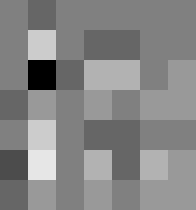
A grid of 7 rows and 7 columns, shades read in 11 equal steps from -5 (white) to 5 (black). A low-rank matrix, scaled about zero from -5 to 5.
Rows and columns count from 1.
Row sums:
1 -1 1 -3 -1 -6 -3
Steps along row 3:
up down down same up down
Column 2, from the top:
1 -3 5 -1 -3 -4 -1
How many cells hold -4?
1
